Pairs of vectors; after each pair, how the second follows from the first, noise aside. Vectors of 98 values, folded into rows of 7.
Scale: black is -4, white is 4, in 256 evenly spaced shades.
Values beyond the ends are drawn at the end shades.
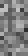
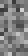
negated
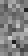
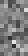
negated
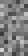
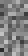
negated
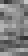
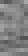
shrunk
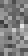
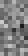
negated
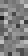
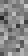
sign-scrambled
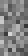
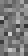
sign-scrambled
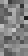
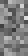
negated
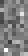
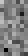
negated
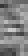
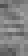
shrunk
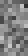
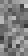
negated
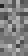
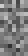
negated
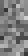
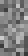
sign-scrambled
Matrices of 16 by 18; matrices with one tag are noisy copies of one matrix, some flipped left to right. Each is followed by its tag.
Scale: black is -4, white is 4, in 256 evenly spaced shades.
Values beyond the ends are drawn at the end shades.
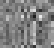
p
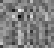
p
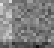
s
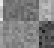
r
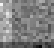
s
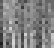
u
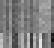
u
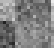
r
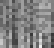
u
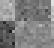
r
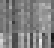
u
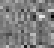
p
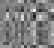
p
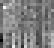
u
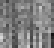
u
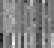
u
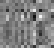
p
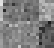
r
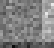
s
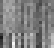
u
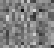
p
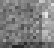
s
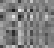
p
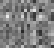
p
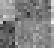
r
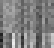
u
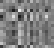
p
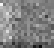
s
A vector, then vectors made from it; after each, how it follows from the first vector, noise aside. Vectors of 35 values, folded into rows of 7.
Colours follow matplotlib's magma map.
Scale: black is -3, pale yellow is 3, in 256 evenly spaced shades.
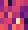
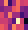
copied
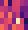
copied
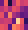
copied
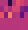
partly zeroed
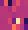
partly zeroed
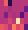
partly zeroed
